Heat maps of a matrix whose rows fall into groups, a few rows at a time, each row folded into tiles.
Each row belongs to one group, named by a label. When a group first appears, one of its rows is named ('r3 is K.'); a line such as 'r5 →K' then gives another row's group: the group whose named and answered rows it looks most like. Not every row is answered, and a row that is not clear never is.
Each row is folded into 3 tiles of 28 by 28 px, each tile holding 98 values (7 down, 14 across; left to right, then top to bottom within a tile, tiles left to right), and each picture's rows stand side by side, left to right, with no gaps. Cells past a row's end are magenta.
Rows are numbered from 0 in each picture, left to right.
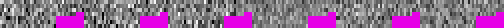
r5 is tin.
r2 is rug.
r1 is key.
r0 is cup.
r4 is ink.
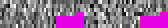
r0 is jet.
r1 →tin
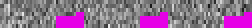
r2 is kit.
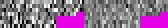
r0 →key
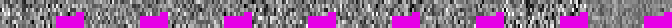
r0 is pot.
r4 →kit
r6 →pot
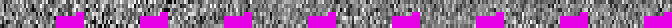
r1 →key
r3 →key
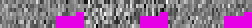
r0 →rug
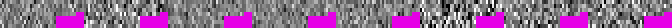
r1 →kit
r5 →pot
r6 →rug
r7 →tin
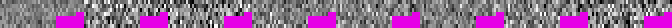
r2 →pot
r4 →kit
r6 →kit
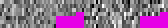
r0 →cup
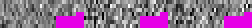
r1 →key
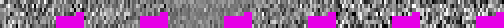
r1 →ink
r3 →rug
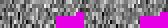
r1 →key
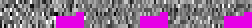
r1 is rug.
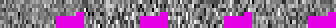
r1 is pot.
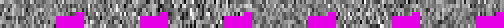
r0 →cup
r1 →kit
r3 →tin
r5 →ink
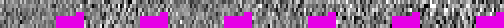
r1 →jet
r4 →cup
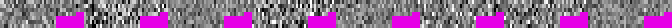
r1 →jet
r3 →rug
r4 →ink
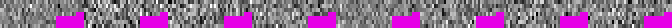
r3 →ink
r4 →kit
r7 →rug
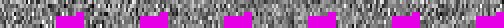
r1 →jet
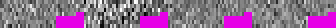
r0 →tin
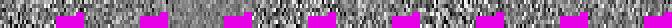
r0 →key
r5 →tin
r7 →jet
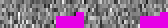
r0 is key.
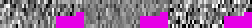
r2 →key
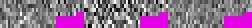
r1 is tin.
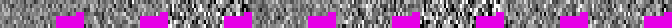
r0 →pot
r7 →kit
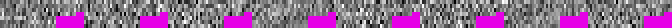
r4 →rug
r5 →pot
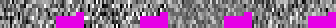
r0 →key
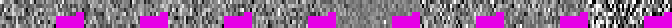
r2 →cup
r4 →pot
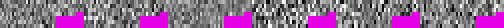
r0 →rug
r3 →cup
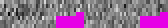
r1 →kit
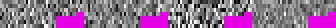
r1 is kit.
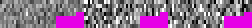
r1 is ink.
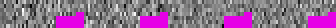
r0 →tin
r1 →kit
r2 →cup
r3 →rug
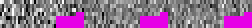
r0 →cup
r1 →key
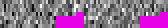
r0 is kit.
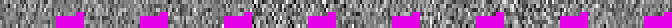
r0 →jet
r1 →cup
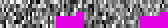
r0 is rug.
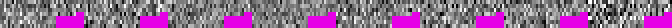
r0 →ink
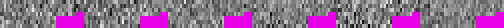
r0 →kit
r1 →cup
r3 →key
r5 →jet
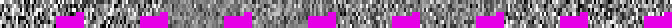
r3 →ink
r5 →rug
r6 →kit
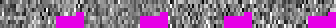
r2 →pot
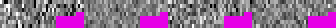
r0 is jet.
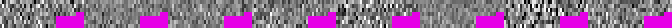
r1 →key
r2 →kit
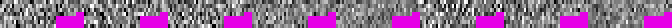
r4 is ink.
